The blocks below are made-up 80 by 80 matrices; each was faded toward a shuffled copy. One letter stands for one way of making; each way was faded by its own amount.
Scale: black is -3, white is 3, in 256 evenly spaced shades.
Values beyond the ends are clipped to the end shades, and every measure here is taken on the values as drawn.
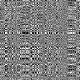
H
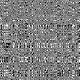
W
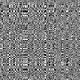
H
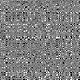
W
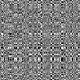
H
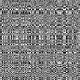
H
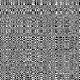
H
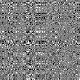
W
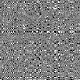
W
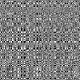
H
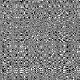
W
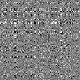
W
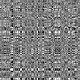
H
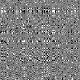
W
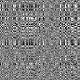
H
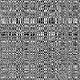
H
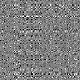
W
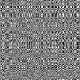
H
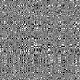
W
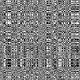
H
